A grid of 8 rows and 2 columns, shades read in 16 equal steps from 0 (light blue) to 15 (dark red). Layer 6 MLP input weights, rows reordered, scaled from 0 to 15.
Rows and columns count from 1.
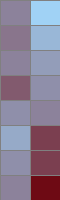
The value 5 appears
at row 4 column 2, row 5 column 1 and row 7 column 1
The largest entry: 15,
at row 8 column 2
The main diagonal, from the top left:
6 2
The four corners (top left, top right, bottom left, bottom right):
6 0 6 15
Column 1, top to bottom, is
6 7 6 9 5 3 5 6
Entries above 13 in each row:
0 0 0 0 0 0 0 1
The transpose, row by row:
6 7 6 9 5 3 5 6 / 0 2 4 5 6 11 11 15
